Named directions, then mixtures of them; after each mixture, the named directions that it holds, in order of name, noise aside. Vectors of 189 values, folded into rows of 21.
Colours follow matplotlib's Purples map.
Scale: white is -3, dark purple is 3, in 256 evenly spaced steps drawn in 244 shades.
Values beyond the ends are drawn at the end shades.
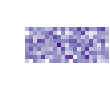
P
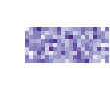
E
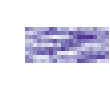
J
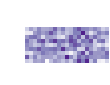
E, J, P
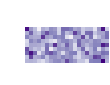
E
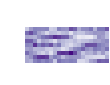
J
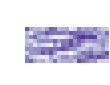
J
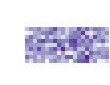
E, J, P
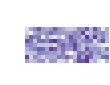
E, J, P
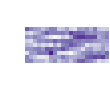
J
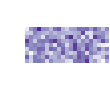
E, P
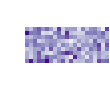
E, J, P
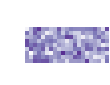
E, J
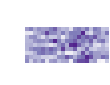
E, J, P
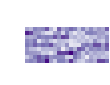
J, P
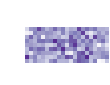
E, J, P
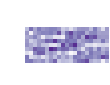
E, J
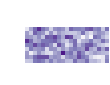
E, J, P
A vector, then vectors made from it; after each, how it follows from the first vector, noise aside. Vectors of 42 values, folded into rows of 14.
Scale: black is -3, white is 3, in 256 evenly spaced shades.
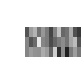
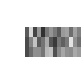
wrapped around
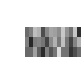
wrapped around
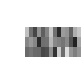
negated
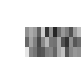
wrapped around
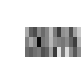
negated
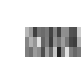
sign-scrambled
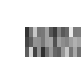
wrapped around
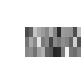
sign-scrambled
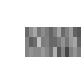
shrunk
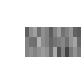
shrunk
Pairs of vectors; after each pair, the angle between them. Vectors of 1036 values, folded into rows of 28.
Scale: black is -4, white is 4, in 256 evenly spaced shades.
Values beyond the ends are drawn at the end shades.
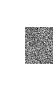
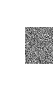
partly aligned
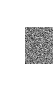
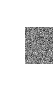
partly opposed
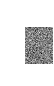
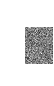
nearly opposite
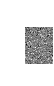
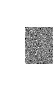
partly aligned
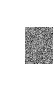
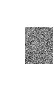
partly aligned
